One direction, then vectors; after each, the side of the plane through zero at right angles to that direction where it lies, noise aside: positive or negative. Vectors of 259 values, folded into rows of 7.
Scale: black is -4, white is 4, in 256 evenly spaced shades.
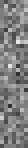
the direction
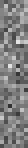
positive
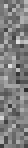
positive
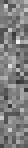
positive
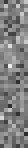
positive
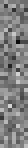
negative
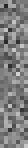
negative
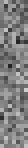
negative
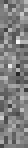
positive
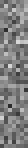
positive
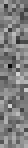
negative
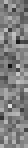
negative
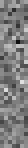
negative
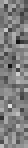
negative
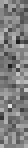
negative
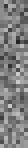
negative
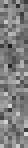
negative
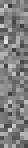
positive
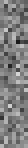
negative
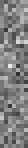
positive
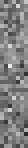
positive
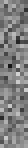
negative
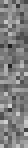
negative
